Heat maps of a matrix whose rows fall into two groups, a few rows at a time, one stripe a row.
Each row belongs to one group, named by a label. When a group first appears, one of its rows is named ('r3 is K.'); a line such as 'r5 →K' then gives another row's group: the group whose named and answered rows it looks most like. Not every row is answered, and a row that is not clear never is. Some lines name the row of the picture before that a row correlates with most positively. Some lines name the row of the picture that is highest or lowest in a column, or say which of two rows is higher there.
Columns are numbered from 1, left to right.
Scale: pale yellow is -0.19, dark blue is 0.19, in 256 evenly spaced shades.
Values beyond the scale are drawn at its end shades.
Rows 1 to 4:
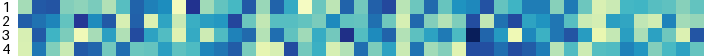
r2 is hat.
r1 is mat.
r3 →mat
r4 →hat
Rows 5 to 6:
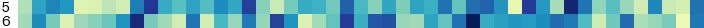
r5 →mat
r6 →mat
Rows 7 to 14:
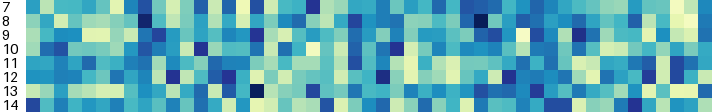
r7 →mat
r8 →mat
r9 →mat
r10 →mat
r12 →hat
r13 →mat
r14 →hat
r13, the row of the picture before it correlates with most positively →5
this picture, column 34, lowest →12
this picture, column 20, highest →8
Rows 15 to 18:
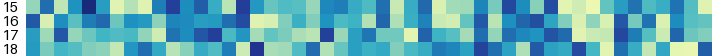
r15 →hat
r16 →hat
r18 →mat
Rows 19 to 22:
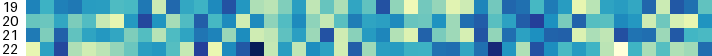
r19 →hat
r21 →hat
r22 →mat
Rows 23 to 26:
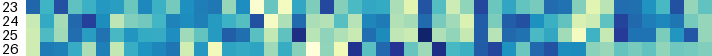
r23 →hat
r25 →hat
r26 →mat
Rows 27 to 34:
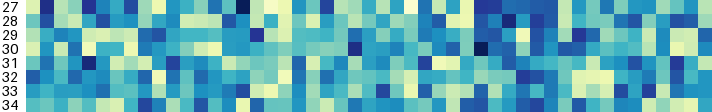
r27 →hat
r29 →mat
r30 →mat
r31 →hat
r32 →hat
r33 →hat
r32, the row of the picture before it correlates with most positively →23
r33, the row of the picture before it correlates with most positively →25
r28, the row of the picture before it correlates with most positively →25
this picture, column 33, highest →30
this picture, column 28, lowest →27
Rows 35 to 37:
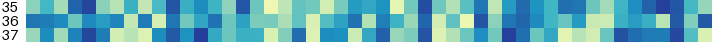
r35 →hat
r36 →hat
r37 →hat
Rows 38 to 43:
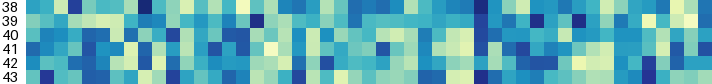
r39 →mat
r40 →hat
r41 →hat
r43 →hat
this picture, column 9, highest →38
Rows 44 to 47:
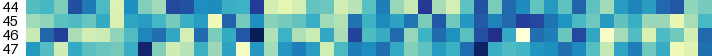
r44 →hat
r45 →mat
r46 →mat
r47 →mat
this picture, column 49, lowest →44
